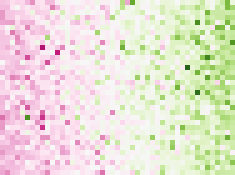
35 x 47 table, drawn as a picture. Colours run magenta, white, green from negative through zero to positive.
There is an overall slope up to the right. On average the colour sits 50% of the way up the scale. No single row or column stands out from its neighbours. Fine speckle covers the field. No regular stripes run through it.
